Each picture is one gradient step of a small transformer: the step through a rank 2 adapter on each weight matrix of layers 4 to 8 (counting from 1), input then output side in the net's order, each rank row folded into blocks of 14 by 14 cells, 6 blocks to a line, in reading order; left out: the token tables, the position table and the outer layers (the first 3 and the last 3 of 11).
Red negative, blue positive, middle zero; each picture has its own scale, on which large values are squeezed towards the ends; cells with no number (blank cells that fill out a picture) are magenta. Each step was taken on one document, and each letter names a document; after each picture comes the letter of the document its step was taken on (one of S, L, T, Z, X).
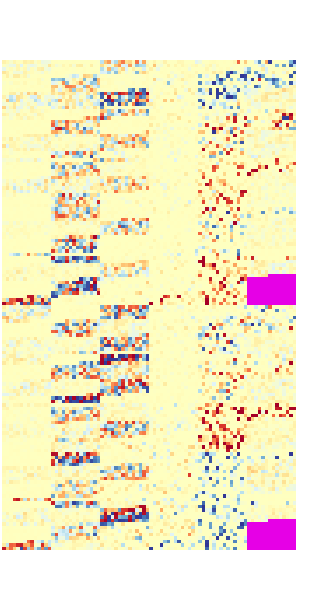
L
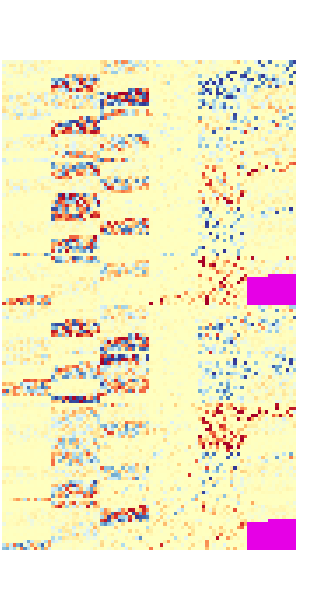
L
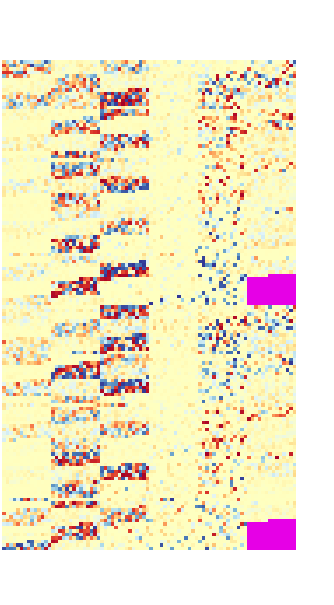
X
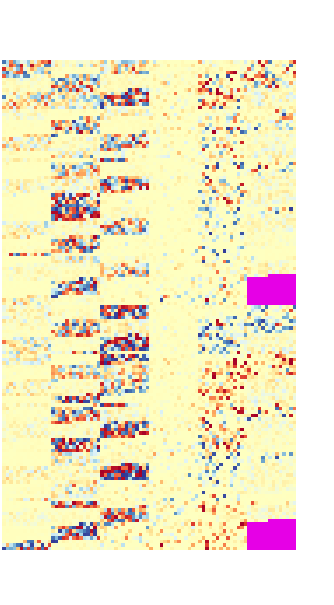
L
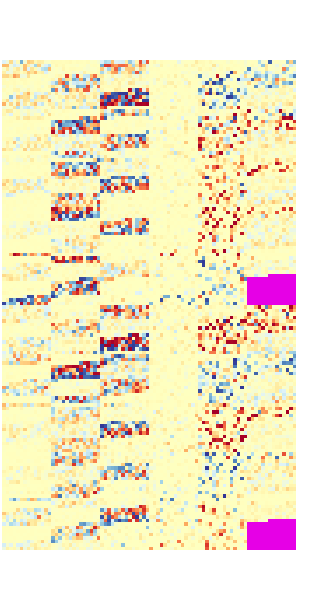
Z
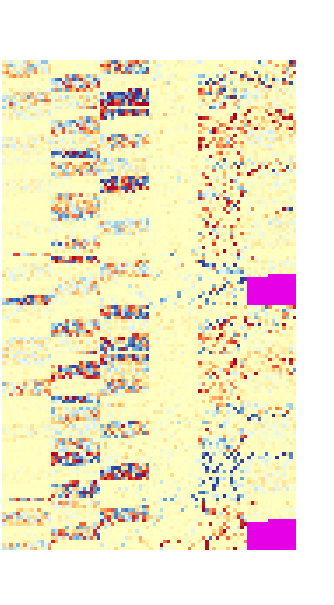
Z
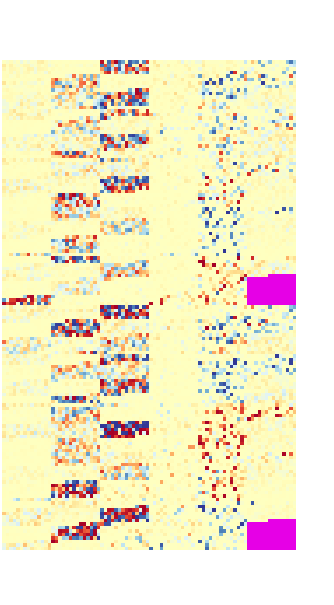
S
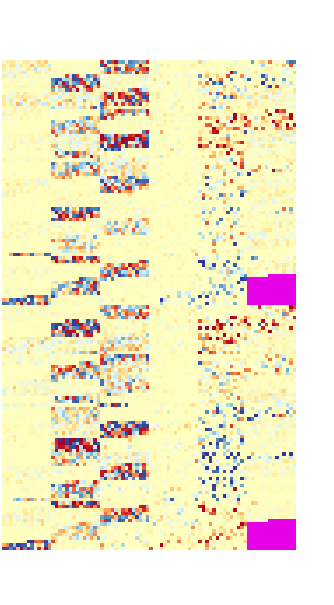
S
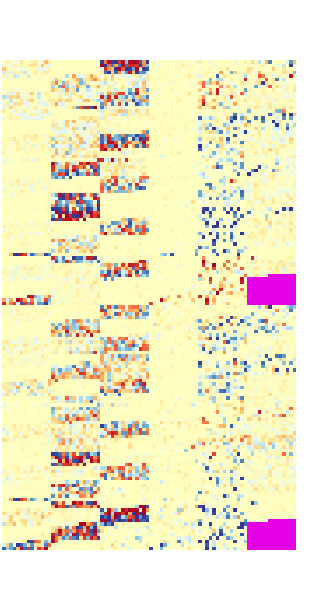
X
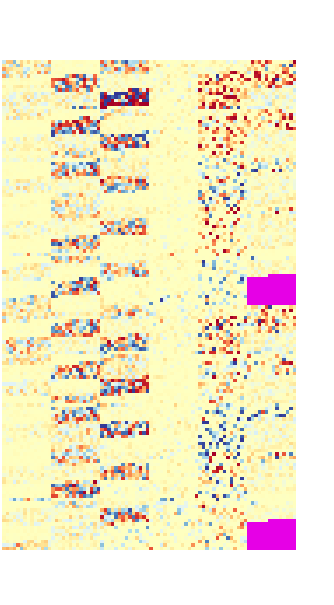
Z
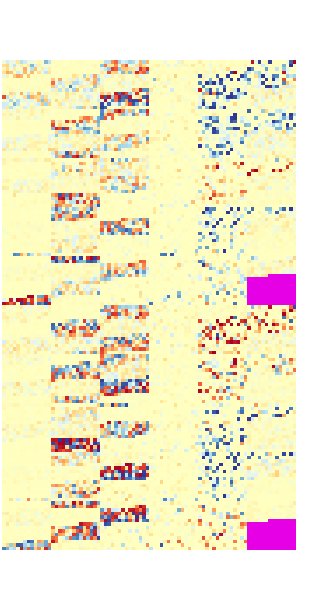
X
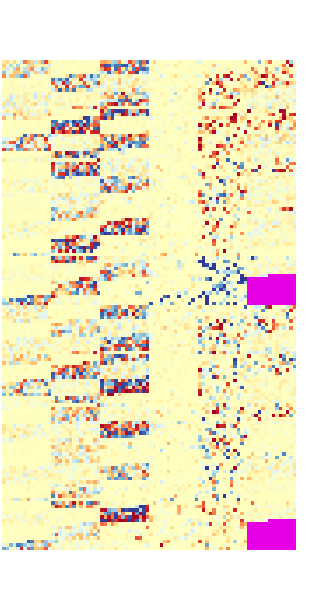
Z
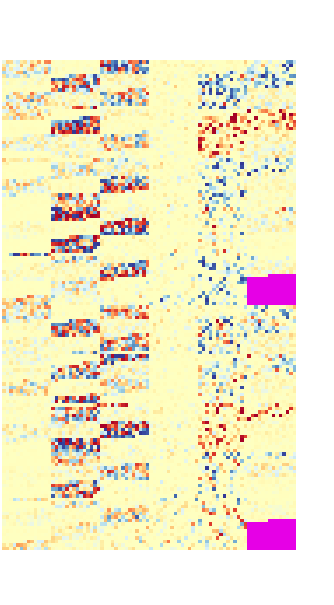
X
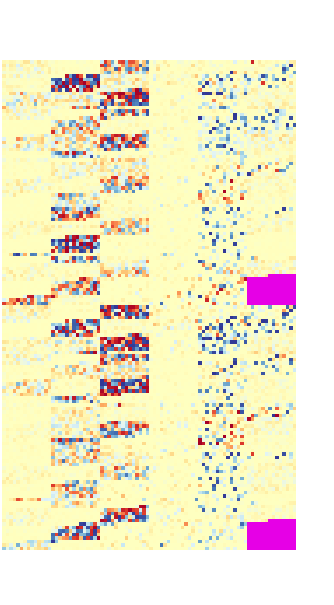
S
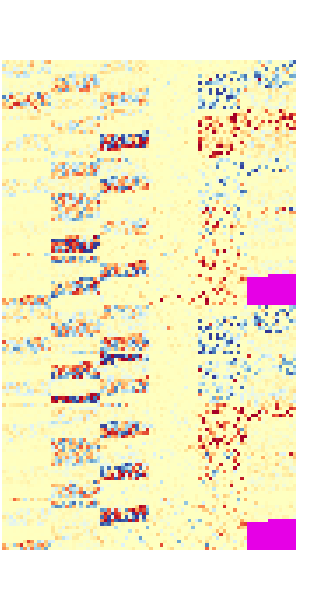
Z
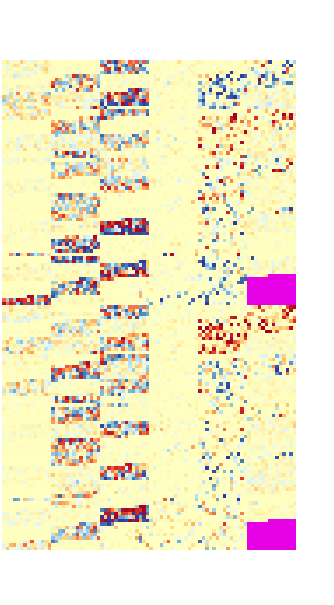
X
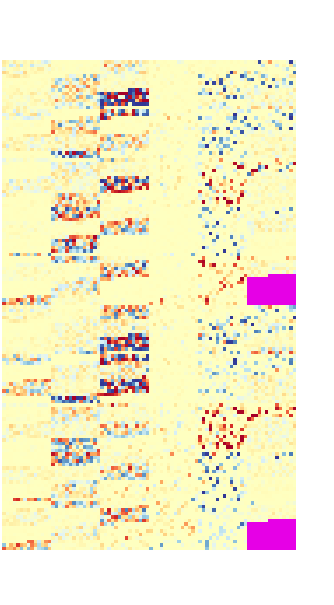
L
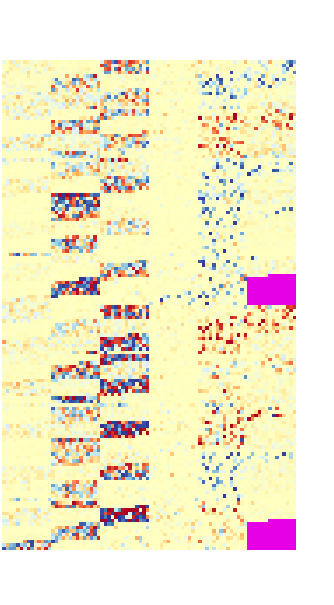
S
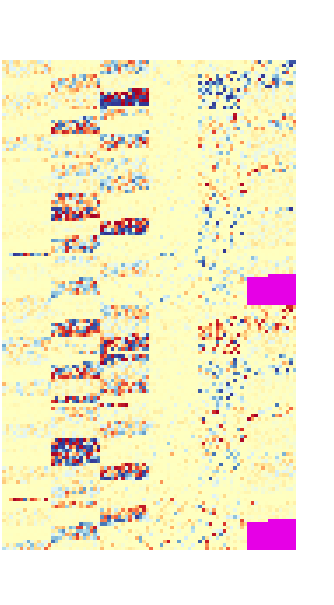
X
